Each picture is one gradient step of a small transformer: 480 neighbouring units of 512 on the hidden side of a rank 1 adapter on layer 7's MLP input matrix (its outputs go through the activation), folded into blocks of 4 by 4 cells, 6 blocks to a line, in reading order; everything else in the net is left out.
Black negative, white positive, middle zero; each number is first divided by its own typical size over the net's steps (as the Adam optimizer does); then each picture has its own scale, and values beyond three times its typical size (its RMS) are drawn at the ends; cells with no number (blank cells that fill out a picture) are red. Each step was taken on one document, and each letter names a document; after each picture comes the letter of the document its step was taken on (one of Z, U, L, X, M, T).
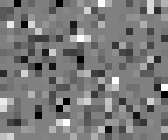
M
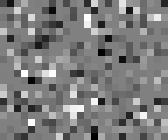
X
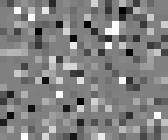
X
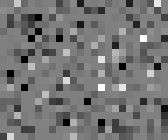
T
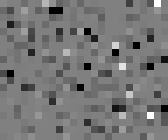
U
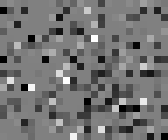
M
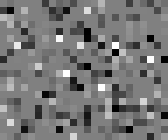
M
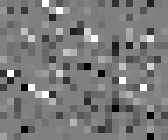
U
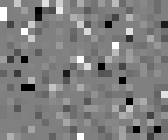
U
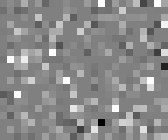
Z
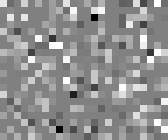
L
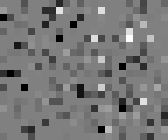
U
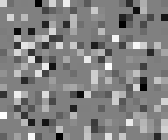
L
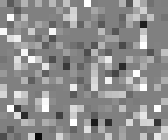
L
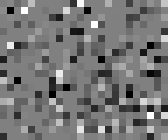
M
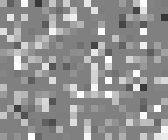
L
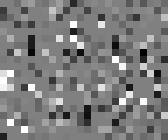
M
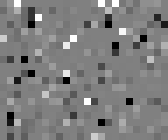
T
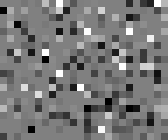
M
